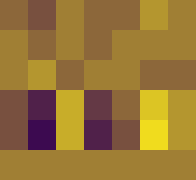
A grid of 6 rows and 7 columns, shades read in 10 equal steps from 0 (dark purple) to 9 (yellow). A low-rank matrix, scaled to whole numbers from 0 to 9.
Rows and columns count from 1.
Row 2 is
5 4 5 4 5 5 5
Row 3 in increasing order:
4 4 4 5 5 5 6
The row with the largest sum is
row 6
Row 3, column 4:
5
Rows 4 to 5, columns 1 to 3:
3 1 7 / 3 0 7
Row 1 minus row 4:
1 2 -2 2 0 -2 -1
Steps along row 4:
down up down up up down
